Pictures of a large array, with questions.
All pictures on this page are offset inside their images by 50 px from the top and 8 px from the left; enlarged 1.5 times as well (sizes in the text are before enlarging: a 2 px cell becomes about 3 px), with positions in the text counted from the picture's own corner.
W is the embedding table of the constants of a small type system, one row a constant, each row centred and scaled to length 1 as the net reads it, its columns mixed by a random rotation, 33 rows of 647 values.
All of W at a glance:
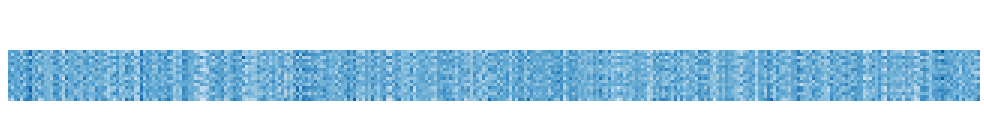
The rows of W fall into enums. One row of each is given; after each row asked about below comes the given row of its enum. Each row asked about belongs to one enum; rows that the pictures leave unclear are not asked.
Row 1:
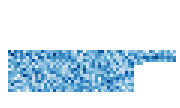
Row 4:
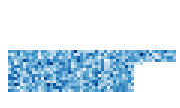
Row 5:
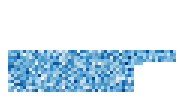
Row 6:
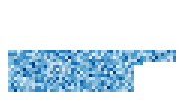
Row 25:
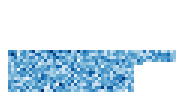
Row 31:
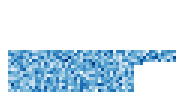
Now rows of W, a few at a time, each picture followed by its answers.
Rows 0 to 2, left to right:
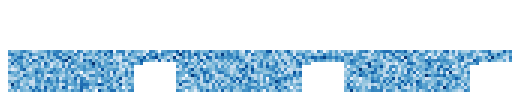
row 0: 31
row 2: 6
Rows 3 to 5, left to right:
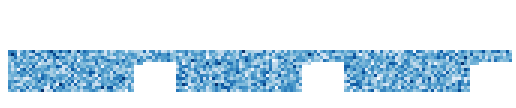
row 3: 25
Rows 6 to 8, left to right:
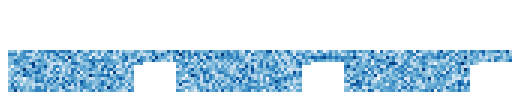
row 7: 1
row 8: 5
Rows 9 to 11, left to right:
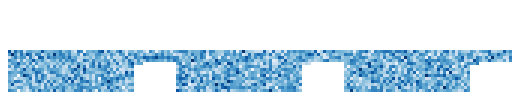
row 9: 1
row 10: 4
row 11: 6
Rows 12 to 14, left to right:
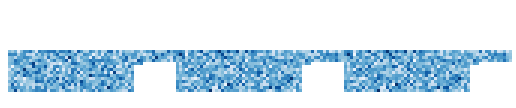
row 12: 6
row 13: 25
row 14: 25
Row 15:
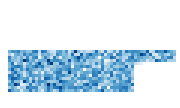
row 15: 4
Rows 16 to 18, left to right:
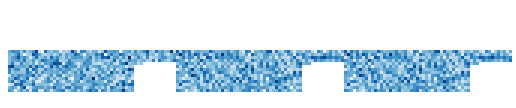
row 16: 5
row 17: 1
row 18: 1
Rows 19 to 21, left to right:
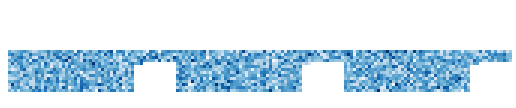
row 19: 31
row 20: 4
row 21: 25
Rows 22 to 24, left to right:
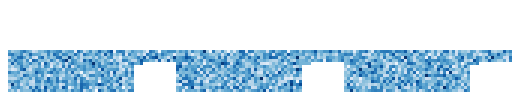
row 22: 31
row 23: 5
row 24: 6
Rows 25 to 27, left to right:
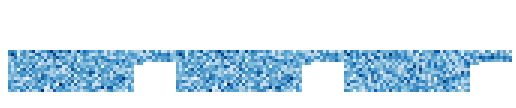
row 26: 25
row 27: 1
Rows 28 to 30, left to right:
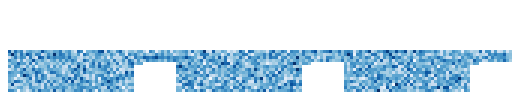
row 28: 1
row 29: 5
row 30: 25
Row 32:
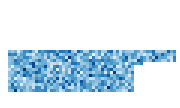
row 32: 6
